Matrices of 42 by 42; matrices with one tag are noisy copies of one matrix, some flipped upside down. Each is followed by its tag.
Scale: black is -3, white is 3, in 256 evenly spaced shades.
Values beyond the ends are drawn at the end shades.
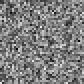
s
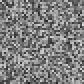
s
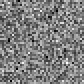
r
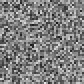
r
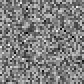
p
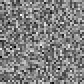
r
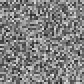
r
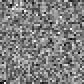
s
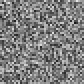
r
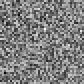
r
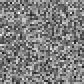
r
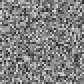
p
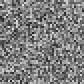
r
